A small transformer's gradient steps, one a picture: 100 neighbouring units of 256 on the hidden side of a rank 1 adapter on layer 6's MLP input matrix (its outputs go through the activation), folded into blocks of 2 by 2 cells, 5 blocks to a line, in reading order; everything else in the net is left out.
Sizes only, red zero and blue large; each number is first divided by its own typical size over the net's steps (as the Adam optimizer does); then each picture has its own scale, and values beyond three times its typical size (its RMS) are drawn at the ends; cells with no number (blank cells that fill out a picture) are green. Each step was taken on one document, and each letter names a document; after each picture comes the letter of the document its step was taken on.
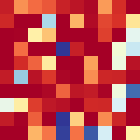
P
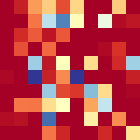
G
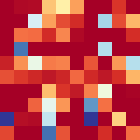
G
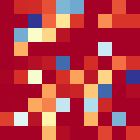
G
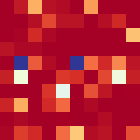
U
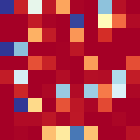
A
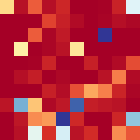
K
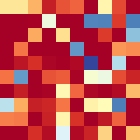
P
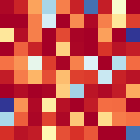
P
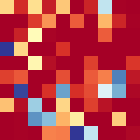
A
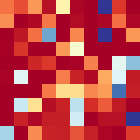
K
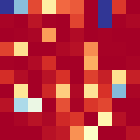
A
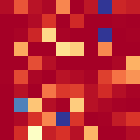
K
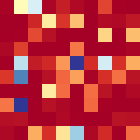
U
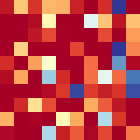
P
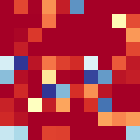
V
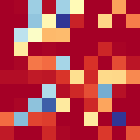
G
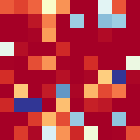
A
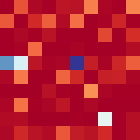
U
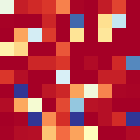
A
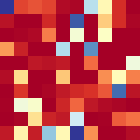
A
